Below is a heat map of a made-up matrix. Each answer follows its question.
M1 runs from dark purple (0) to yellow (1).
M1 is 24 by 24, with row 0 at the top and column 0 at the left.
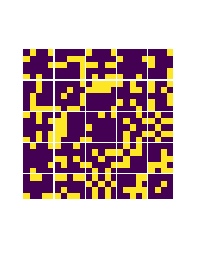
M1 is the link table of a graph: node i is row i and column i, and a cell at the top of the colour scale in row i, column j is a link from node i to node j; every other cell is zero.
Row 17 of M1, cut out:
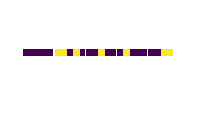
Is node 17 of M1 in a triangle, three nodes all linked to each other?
yes
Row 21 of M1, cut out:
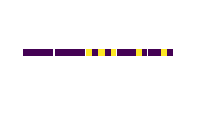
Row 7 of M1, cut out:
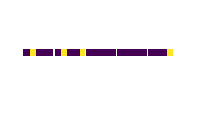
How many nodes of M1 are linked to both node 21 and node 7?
0
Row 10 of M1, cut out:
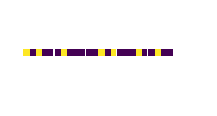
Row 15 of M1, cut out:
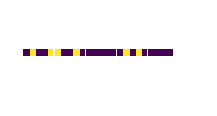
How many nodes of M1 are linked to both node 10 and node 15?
1
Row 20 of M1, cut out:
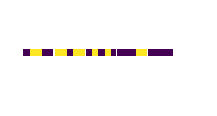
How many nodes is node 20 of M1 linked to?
10
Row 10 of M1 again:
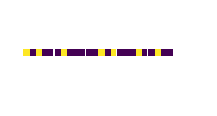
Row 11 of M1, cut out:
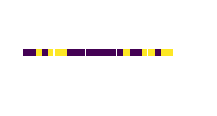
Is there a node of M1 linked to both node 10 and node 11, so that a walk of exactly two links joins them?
yes
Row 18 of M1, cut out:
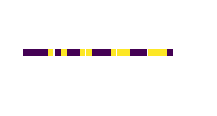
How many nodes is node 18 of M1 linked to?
10
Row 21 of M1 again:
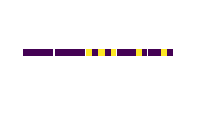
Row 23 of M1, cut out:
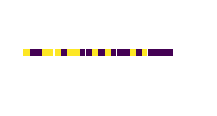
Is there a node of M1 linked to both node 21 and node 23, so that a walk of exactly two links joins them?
no
